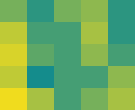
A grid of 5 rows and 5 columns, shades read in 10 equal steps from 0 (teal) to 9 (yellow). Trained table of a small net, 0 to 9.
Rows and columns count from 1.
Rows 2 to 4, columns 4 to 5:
6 1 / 5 2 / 2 5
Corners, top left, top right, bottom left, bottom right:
4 1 9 6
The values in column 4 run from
2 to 6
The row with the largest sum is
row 5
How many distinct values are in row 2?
4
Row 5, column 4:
4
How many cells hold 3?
1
